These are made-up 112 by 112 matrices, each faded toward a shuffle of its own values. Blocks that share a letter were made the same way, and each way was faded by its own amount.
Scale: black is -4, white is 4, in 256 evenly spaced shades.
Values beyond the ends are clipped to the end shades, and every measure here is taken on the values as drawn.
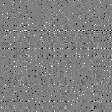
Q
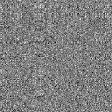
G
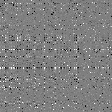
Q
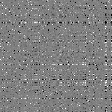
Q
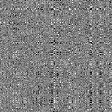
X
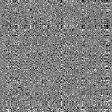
X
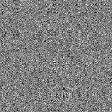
G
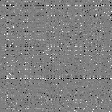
Q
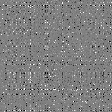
Q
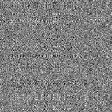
G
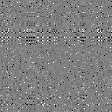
Q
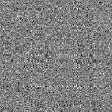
G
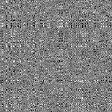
X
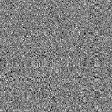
G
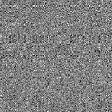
G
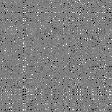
Q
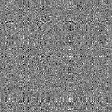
X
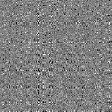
X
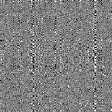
X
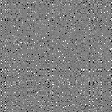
Q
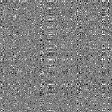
X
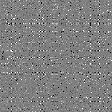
Q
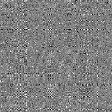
X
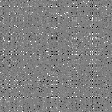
Q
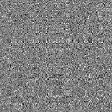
G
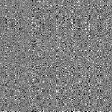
X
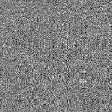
G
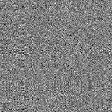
G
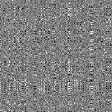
X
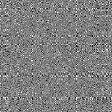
X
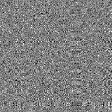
G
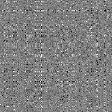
X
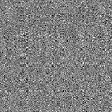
G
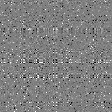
Q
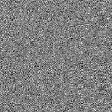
G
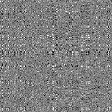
X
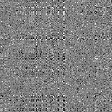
X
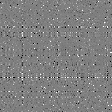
Q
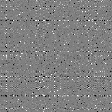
Q
